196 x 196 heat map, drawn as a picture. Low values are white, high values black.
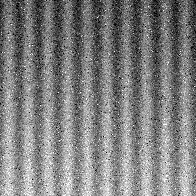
Stripes: upright, repeating 10 times. Slope: up to the top. Odd rows or columns: none.
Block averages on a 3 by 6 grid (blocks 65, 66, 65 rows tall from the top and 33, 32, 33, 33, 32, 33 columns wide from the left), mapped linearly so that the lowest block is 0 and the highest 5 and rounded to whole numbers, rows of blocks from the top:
454455 | 232233 | 010011
